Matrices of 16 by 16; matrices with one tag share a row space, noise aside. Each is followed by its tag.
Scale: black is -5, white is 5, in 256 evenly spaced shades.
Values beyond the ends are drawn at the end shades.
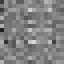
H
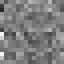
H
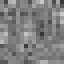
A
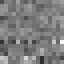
A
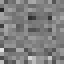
H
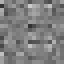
H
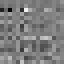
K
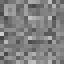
H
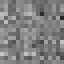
A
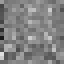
H
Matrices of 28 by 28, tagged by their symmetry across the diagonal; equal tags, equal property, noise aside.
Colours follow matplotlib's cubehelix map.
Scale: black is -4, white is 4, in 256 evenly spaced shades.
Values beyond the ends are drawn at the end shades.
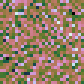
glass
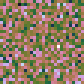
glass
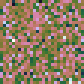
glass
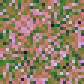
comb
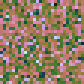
glass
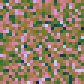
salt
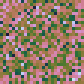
comb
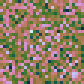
comb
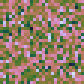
glass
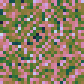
comb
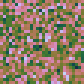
salt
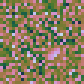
comb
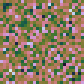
comb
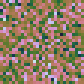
salt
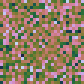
salt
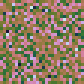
salt
